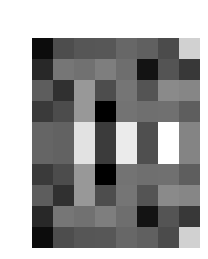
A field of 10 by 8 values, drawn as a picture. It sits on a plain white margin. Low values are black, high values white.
Roughest part: centre. Average level on the scale: 40%. Mirror symmetry: top to bottom. Ninth with the highest average: middle right.
